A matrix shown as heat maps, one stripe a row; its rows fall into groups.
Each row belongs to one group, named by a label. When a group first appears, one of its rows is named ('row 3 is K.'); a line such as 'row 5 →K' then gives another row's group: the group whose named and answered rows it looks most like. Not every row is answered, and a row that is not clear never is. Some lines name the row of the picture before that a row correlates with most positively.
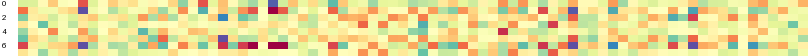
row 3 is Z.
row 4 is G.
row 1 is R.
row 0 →G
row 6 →R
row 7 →Z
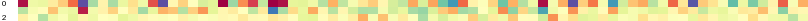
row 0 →R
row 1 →G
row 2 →Z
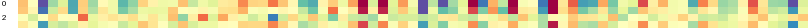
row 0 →Z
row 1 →Z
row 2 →G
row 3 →Z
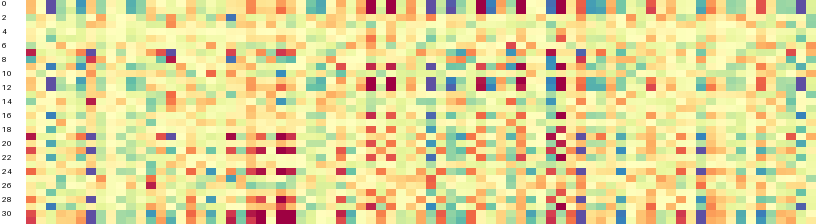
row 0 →Z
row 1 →Z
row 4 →Z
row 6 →G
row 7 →R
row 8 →G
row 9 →Z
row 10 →G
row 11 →Z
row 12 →Z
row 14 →G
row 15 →G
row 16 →Z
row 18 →Z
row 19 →R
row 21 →R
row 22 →Z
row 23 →G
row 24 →R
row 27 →Z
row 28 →R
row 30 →R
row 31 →R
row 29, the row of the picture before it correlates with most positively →3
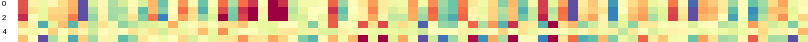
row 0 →R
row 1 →R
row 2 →R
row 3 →Z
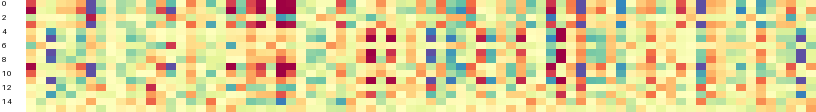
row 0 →R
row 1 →R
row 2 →G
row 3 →R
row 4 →Z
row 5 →Z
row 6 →G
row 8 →Z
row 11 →Z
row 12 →G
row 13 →Z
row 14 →G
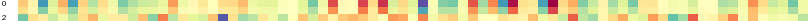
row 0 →Z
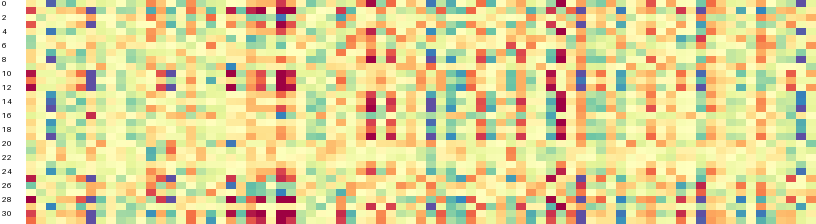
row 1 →R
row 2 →G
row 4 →Z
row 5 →G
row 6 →G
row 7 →Z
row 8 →Z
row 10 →R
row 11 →R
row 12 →R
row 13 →Z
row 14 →Z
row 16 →G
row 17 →Z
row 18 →Z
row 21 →G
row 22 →G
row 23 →Z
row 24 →Z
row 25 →R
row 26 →G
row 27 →G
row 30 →R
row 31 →R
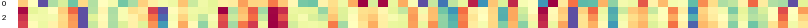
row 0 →Z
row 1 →R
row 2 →R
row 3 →R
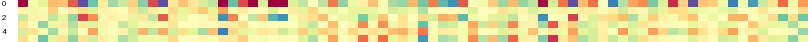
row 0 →R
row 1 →G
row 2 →G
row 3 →Z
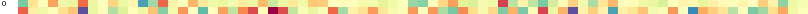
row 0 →G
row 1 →R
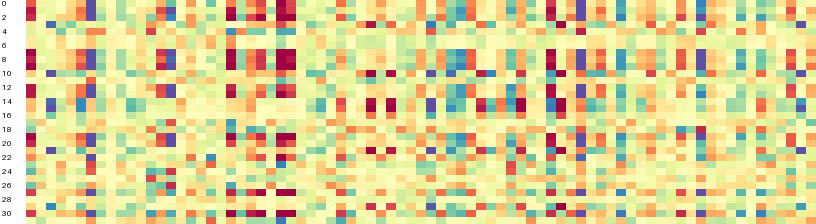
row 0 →R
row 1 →R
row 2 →R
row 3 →Z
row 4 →G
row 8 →R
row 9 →R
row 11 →G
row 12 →R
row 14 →Z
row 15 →Z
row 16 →Z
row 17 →G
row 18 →G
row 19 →R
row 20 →R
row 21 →Z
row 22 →R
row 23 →G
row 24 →G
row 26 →G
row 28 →G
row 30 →R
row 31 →G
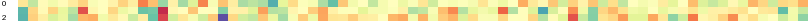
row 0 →G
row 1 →G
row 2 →G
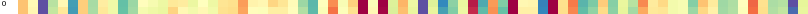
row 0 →Z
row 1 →Z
